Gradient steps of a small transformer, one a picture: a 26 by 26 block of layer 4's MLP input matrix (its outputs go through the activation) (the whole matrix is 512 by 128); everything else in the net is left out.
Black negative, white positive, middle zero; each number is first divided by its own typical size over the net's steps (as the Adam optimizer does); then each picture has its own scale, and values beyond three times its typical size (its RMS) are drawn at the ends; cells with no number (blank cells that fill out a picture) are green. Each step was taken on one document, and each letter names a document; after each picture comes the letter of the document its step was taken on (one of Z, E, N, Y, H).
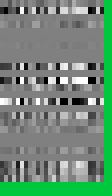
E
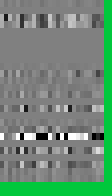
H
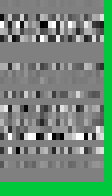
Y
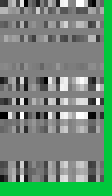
E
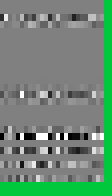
H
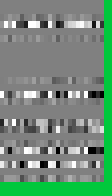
Y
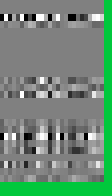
H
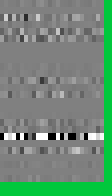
H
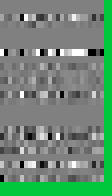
H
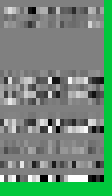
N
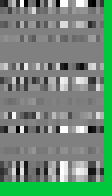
E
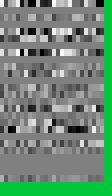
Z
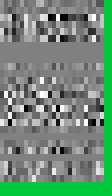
Y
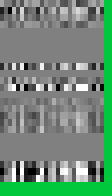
E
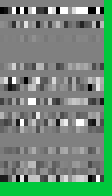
E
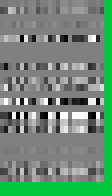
E
